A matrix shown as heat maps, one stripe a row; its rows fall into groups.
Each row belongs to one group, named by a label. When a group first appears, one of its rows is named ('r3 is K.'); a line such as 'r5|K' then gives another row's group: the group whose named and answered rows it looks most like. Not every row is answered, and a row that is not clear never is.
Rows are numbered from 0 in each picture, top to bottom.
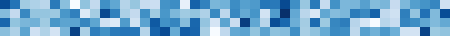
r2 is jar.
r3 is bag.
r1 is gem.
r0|jar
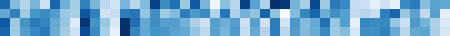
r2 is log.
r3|log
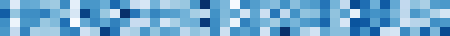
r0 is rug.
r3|gem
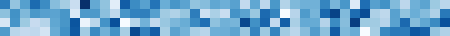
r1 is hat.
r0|log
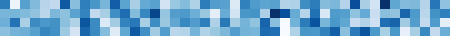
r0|rug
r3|hat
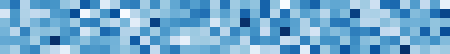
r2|jar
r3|gem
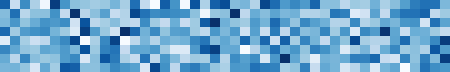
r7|bag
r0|jar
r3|log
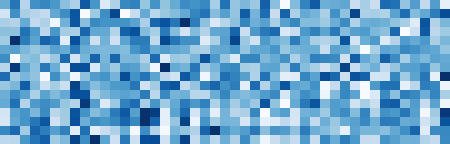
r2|bag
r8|hat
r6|rug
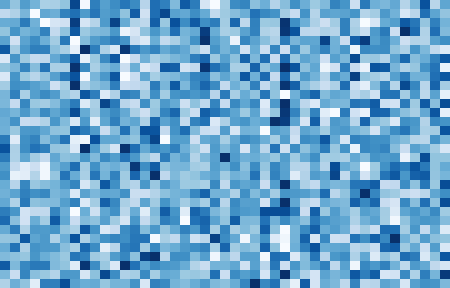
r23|jar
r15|rug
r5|log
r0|bag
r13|jar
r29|log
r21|rug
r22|gem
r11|gem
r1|bag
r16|log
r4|rug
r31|bag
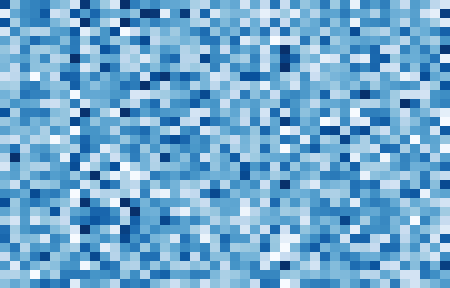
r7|gem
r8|bag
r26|hat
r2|log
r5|gem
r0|log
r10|rug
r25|log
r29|gem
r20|gem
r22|log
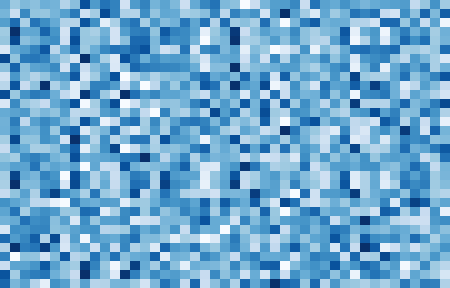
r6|log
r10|log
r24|rug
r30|log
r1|gem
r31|jar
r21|bag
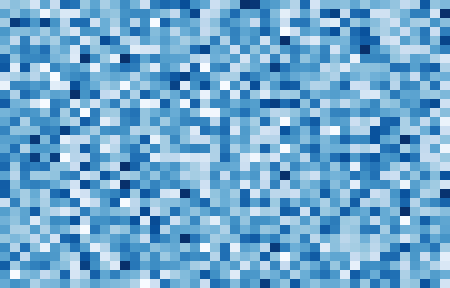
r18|log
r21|hat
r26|bag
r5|rug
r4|gem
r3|hat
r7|jar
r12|bag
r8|bag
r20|log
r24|bag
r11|jar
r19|gem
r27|jar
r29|log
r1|hat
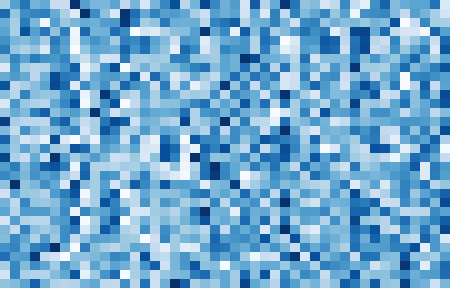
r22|gem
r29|hat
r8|bag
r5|hat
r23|rug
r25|gem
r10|gem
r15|jar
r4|hat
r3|rug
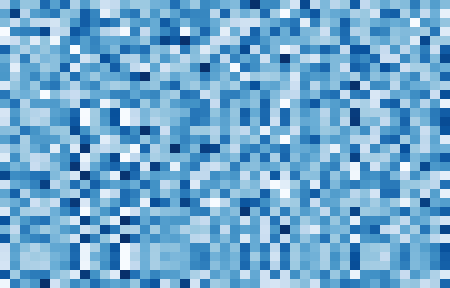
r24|log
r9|bag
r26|log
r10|hat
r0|bag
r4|bag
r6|gem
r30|log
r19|log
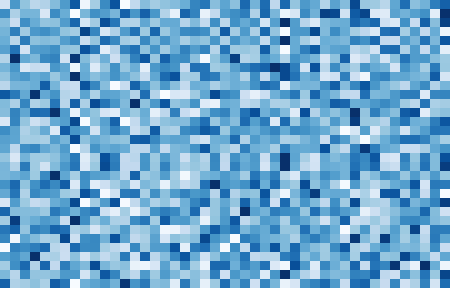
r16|rug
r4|gem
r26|rug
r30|gem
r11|bag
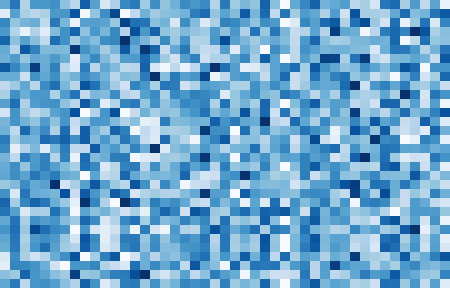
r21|rug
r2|hat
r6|hat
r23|jar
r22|log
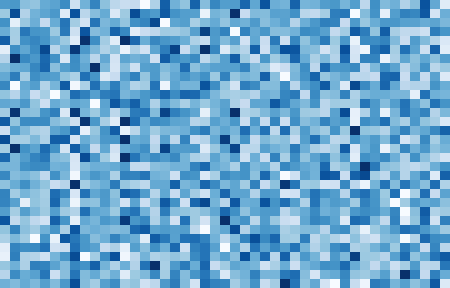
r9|rug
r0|jar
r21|hat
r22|jar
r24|hat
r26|bag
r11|jar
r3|rug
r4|log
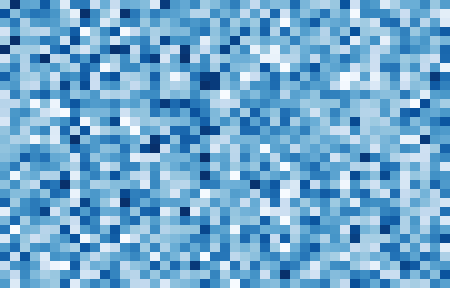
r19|rug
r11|bag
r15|bag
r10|hat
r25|rug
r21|hat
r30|gem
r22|log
